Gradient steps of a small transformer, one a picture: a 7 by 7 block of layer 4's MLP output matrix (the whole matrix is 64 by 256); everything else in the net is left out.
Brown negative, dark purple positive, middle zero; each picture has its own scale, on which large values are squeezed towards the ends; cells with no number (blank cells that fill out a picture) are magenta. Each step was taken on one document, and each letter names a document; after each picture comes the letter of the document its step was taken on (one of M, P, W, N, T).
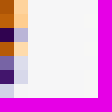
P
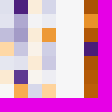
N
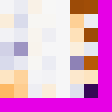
N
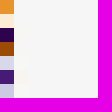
P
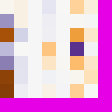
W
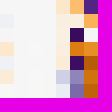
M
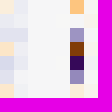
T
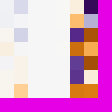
M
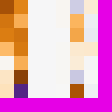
W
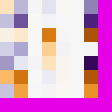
N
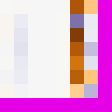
M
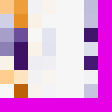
N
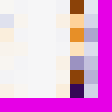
M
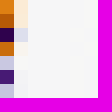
P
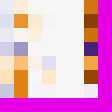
N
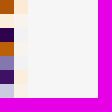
P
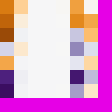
W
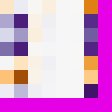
N
